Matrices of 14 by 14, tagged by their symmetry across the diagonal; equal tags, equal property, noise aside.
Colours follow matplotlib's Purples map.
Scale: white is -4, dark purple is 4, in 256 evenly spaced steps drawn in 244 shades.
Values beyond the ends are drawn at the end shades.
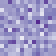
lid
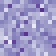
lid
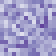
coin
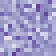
lid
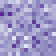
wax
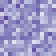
coin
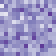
wax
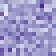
wax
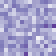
coin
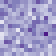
wax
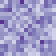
coin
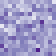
wax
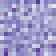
lid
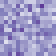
lid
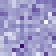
lid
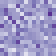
lid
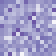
coin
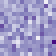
wax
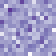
coin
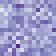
wax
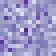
wax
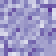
coin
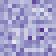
wax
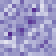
coin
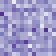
lid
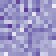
coin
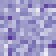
lid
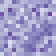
coin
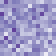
wax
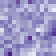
lid
